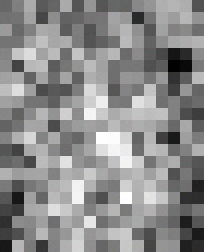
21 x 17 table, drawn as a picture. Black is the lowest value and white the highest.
Slope: none. Mirror symmetry: none. Stripes: none. Ninth with the highest average: centre.
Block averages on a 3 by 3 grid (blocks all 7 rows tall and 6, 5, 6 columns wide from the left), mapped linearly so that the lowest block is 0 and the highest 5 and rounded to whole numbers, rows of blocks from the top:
210 / 251 / 140
